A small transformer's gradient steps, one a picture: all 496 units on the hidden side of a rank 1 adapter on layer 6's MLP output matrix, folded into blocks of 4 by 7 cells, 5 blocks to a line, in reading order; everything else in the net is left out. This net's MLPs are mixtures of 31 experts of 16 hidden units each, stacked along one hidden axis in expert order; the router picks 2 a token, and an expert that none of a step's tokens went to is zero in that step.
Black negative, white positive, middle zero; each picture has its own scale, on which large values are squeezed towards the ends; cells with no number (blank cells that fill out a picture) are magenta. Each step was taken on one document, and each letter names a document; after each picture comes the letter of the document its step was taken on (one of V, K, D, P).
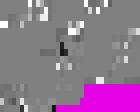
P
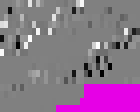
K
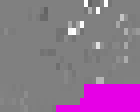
P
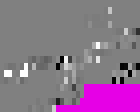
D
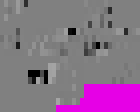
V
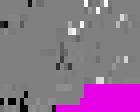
P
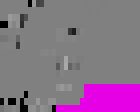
P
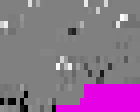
P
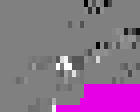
D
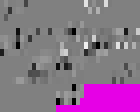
V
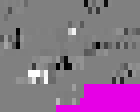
V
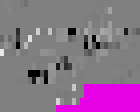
V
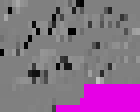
K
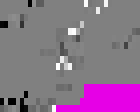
P
